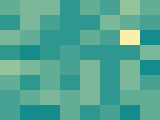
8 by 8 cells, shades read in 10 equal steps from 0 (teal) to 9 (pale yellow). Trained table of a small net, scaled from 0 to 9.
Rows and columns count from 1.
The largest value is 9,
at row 3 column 7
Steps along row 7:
up up down up down up same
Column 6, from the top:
2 4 2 1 1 1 1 2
